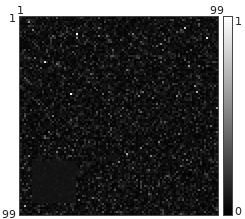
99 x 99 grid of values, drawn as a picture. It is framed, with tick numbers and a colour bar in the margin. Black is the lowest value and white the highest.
Neither half mirrors the other. Overall the values sit about 10% of the way up the scale. The bottom left is the smoothest part. In the bottom left lies a patch that is calmer than the rest. The texture is fine-grained noise. There are no regular stripes. No seam splits the table. Most values sit low, with a long tail of high ones.
